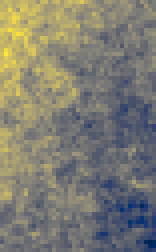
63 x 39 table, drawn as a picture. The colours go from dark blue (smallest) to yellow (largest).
Ninth with the lowest average: bottom right. Average level on the scale: 50%. Stripes: none. Lone odd cells: none. Grain: blotchy. Slope: up to the top left. Histogram: bell-shaped.
